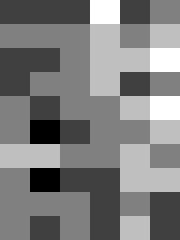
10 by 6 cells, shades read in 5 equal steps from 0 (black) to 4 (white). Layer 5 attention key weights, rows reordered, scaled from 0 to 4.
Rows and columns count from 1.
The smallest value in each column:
1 0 1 1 1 1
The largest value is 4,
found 3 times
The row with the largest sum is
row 7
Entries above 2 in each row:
1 2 3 1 2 1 3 2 0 1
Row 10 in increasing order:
1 1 1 2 2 3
